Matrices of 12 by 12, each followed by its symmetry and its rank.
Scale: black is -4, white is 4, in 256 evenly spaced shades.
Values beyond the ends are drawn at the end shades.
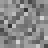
symmetric, full rank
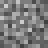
symmetric, full rank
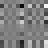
neither, rank one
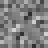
antisymmetric, full rank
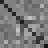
symmetric, full rank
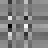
neither, rank one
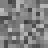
antisymmetric, full rank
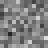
neither, full rank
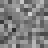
antisymmetric, full rank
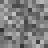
neither, full rank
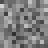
neither, full rank
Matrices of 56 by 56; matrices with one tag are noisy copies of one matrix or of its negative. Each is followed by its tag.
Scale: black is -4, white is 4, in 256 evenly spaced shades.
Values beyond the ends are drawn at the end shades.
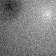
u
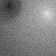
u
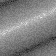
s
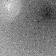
u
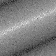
s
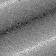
s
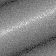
s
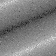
s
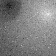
u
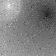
u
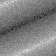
s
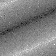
s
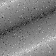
s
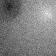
u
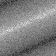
s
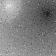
u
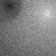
u
